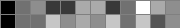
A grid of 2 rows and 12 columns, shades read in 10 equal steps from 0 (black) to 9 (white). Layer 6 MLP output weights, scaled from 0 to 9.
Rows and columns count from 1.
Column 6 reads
6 6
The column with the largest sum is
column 10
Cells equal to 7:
3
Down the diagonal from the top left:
0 4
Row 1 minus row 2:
0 0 1 -5 -3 0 1 -5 0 2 3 0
